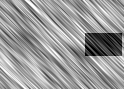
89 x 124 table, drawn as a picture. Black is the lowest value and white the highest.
Odd patch: lower, in the middle right. Average level on the scale: 60%. Ninth with the lowest average: middle right. Ninth with the highest average: bottom left.
